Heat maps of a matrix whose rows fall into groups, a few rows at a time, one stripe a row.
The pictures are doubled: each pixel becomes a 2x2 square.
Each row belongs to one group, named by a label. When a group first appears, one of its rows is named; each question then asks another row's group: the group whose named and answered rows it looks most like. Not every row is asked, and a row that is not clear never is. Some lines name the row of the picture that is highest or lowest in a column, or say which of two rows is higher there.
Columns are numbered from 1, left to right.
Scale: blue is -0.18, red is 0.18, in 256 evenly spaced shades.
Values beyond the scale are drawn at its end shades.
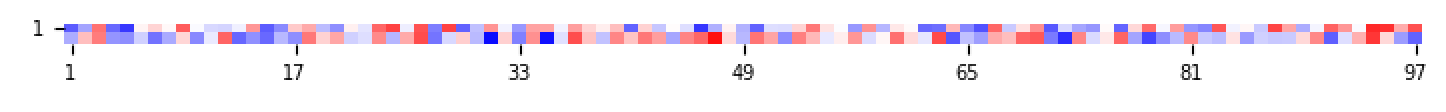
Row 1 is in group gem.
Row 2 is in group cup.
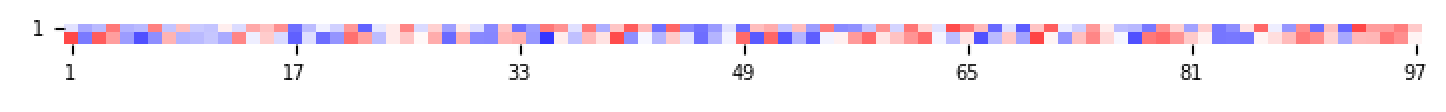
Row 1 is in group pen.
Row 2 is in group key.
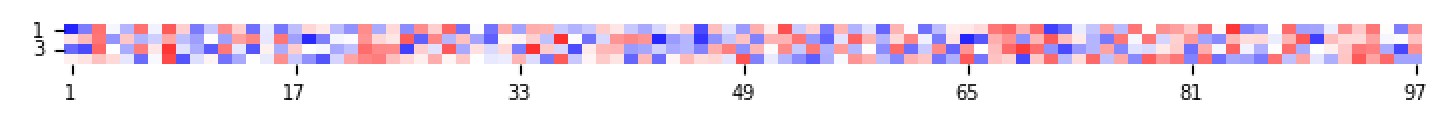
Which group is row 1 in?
gem
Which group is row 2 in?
key
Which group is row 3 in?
gem
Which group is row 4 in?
key
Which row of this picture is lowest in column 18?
2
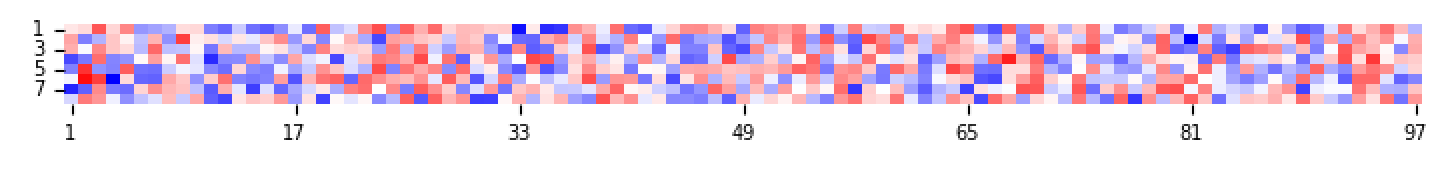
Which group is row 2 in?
pen
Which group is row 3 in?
pen
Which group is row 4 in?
gem
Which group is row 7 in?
gem
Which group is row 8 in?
key
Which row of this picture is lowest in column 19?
8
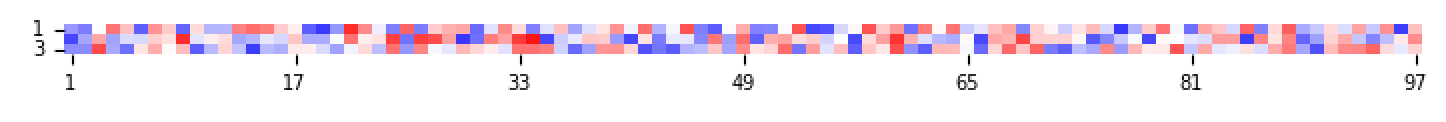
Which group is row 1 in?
key
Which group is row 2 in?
gem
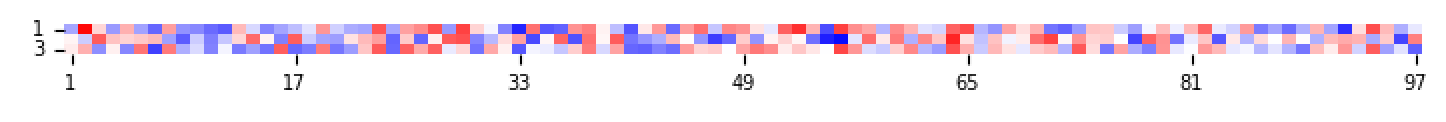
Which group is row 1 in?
cup
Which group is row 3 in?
cup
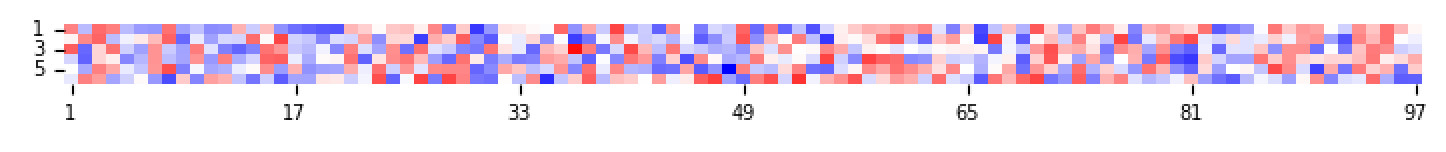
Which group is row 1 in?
key
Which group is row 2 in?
key
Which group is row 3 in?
pen
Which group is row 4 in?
pen
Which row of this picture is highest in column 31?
3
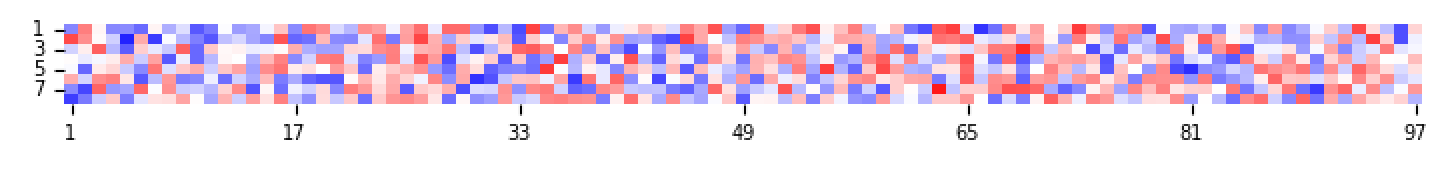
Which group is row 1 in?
cup
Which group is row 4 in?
pen
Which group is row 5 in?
pen
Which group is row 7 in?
gem
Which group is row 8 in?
pen
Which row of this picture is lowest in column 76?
3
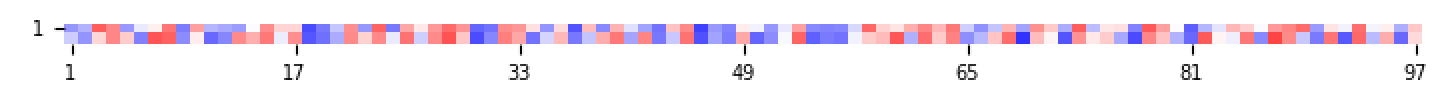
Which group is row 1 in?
key
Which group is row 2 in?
key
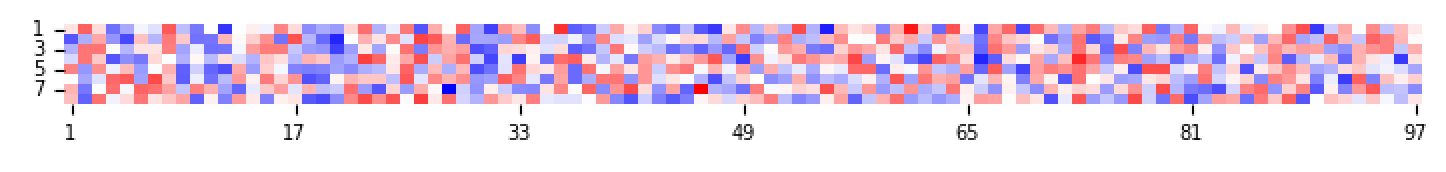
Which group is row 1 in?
key
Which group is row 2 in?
gem
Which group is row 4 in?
cup
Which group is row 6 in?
key
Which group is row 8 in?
gem
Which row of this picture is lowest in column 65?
6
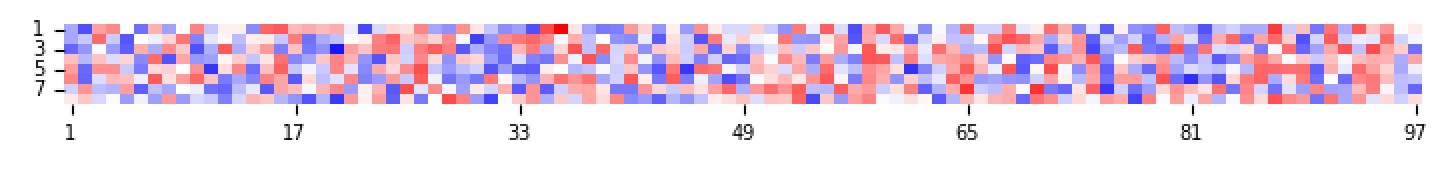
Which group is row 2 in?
gem
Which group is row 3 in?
gem
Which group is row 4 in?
pen
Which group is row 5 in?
pen
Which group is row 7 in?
cup
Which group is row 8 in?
key
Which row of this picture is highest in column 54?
6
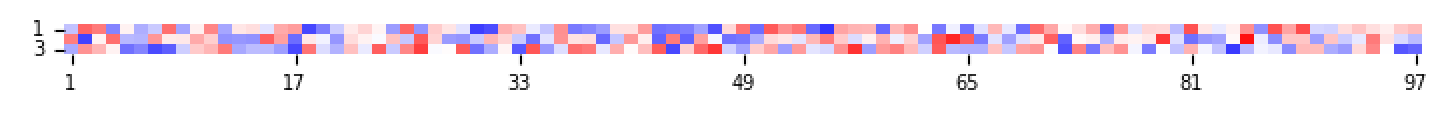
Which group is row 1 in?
key
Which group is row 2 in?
pen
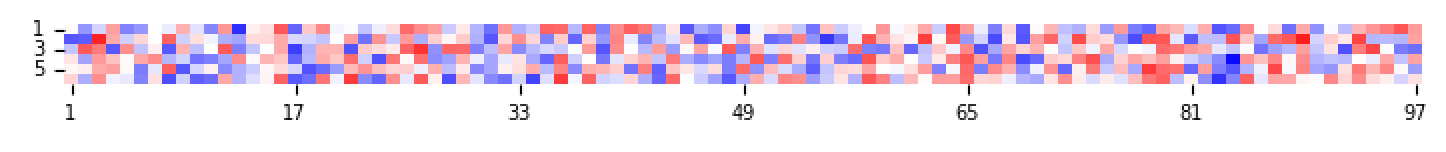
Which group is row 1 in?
pen
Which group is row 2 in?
key
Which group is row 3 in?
cup
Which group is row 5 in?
key
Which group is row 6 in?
pen
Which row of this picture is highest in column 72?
6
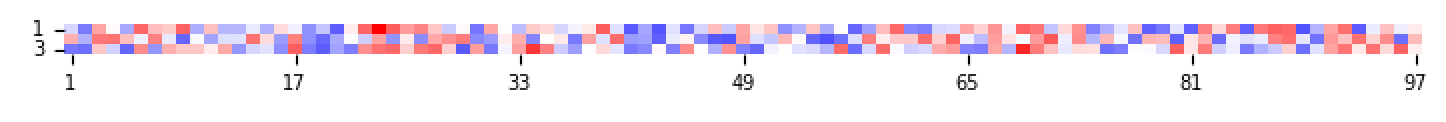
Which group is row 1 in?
gem
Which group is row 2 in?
key
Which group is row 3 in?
gem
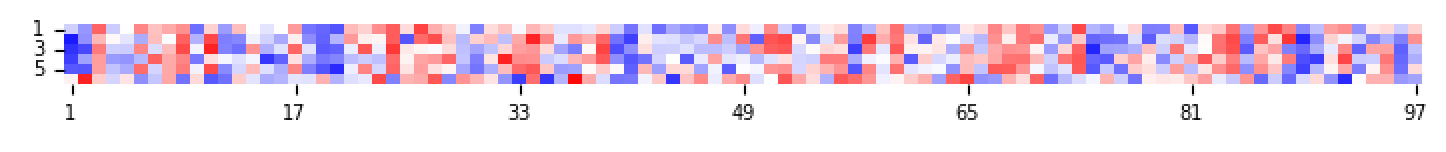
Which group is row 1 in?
gem
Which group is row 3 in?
gem
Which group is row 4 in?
gem
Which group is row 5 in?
gem
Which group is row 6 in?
cup
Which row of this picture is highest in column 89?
6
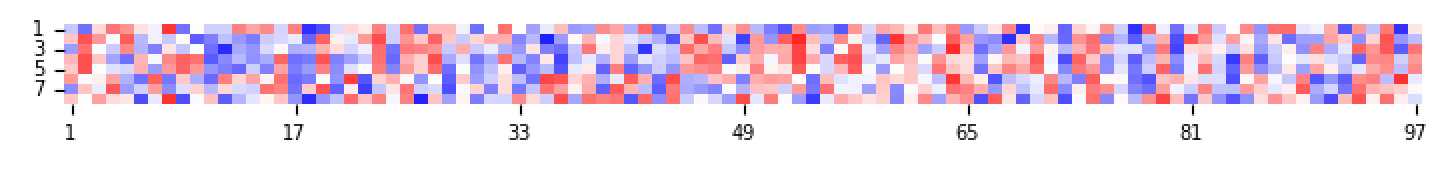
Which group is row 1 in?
key
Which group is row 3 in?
cup
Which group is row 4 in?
cup
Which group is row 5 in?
cup
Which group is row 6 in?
pen
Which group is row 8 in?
key
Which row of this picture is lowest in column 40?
6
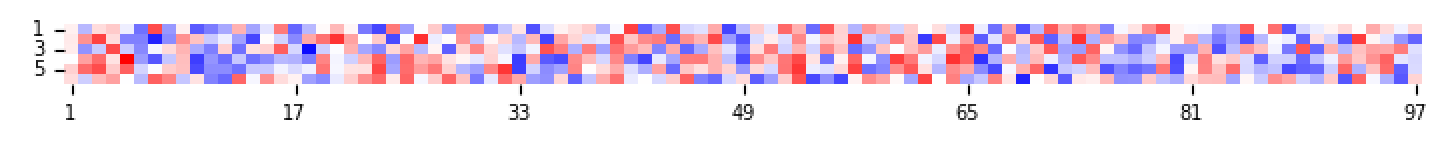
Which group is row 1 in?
pen
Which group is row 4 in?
cup
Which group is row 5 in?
cup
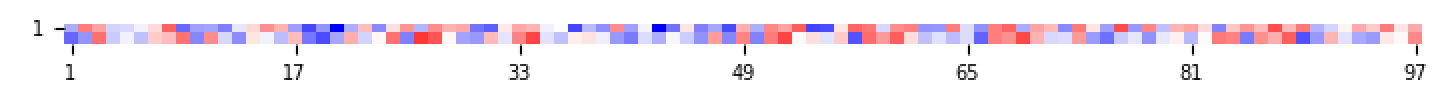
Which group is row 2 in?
gem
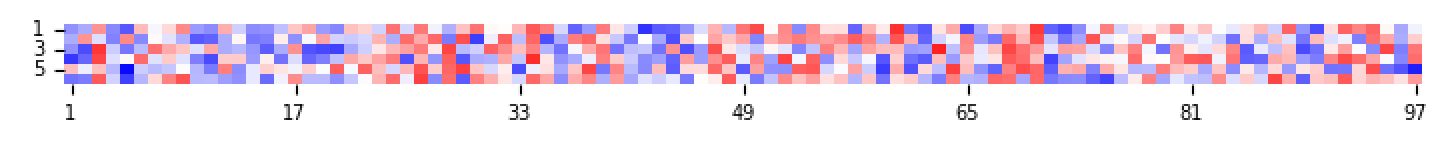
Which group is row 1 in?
gem
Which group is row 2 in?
cup
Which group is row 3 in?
gem
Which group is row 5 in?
cup
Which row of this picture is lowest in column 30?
2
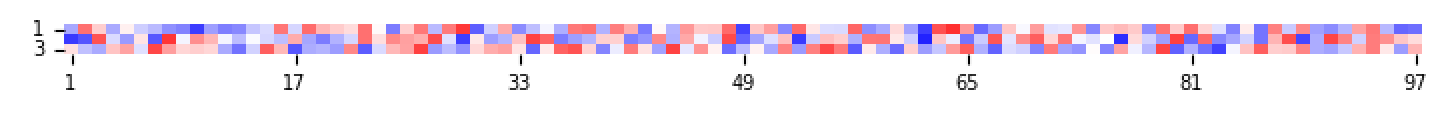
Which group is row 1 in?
cup
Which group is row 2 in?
gem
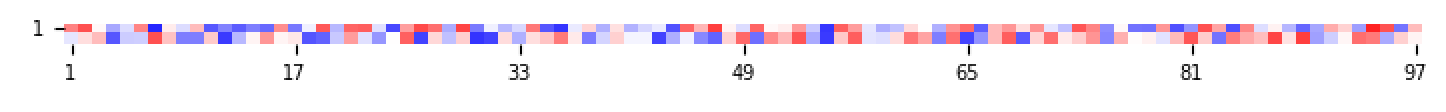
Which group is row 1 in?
cup
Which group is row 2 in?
key
